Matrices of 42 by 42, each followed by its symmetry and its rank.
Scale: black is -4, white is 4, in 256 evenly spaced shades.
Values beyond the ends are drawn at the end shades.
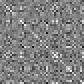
symmetric, rank five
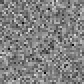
symmetric, full rank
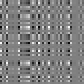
neither, rank one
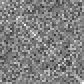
symmetric, full rank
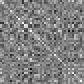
symmetric, rank five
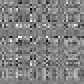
neither, rank three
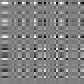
neither, rank one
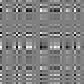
neither, rank one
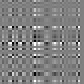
neither, rank one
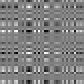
neither, rank one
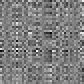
neither, rank three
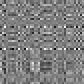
neither, rank three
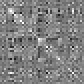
symmetric, rank five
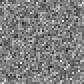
symmetric, full rank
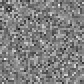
symmetric, full rank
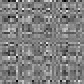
neither, rank three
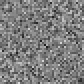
symmetric, full rank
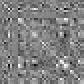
symmetric, rank five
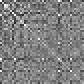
symmetric, rank five
